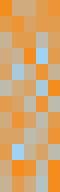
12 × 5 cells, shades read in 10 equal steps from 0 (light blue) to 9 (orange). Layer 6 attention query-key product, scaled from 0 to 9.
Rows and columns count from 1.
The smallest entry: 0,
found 2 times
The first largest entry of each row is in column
1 2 2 3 4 5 4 2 5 1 2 5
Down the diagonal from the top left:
9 8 7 0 4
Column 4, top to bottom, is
7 7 3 0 8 1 8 3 4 6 3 2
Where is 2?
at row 12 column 4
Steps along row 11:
up down down up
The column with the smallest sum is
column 4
